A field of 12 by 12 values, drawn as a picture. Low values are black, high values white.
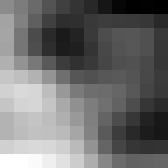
The field climbs toward the bottom left. The ninth with the highest average is the bottom left. The field is mottled with small blotches.
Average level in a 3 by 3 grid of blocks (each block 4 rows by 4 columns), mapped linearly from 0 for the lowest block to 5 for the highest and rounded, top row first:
200 | 421 | 530
